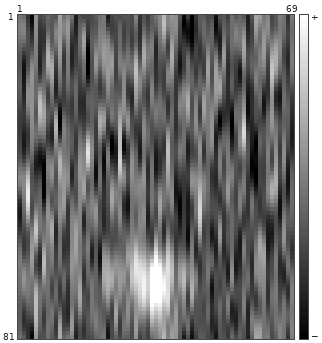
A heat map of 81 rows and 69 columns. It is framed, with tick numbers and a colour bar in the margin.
Bumps: one, in the bottom middle. Grain: streaks running down. Ninth with the highest average: bottom middle. Mirror symmetry: none.
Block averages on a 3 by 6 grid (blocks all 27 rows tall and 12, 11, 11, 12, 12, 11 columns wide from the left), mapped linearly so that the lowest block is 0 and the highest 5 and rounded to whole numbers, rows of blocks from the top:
2 1 2 1 1 2 / 2 2 2 1 1 0 / 2 2 5 4 0 2
